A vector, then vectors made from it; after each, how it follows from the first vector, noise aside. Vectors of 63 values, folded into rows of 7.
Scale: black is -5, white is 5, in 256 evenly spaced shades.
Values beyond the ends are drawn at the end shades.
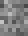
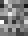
scaled up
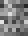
scaled up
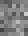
reversed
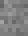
shrunk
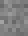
shrunk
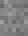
shrunk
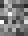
scaled up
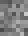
reversed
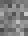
reversed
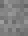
shrunk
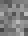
reversed
